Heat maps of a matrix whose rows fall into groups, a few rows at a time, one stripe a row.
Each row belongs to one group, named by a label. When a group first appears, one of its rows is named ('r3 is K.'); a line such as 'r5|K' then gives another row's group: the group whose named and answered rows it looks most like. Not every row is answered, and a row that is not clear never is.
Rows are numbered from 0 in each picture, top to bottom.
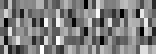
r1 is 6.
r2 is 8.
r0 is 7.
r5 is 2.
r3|7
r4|8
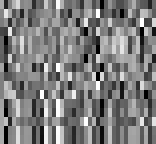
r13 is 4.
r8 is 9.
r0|8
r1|6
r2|4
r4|9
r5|9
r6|7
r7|8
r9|6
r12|8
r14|8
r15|8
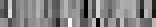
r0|7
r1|7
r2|9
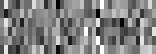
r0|2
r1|9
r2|6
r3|4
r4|6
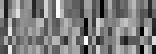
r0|8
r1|8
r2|7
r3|7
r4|4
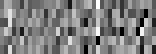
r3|6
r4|9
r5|7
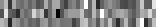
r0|4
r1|2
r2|4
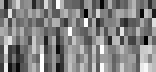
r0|8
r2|4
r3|9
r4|2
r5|2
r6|2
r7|2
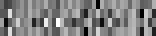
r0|9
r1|7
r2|8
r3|7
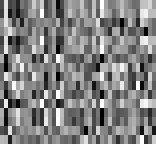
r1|2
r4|2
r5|2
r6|8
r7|9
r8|2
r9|9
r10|8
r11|2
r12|8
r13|8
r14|7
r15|4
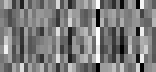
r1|9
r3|6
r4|6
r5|6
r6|6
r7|9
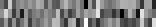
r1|6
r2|4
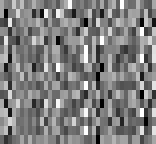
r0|9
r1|8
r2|7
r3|4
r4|2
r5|4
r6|4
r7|8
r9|4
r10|7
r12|4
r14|4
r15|9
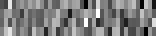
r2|4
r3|2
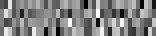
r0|7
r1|6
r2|9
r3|2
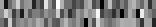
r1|6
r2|7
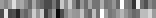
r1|2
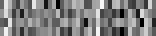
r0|2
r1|6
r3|6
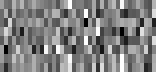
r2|7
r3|6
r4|4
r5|8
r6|9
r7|9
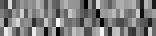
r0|7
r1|9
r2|8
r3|2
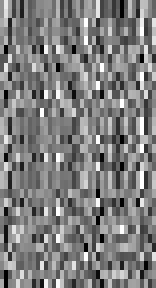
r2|4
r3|4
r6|7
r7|2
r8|4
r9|6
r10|8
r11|9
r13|4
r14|4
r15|6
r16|4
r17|8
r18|6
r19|4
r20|4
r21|9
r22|6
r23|8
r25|9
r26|8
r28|4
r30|9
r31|8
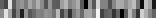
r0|7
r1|6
